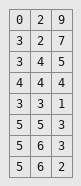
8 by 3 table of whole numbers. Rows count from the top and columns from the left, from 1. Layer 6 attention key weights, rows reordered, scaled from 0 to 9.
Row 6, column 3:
3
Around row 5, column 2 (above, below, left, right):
4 5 3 1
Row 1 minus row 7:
-5 -4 6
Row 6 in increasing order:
3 5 5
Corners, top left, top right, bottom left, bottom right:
0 9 5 2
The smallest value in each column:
0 2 1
